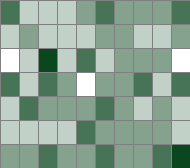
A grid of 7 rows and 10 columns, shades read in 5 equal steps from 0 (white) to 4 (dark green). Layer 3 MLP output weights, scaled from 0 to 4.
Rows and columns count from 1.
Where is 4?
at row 3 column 3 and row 7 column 10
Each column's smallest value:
0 1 1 1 0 1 2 1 1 0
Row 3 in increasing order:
0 0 1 1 1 2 2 2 3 4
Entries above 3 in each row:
0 0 1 0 0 0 1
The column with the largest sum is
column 6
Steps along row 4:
down up down down up same up down up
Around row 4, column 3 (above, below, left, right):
4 2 1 2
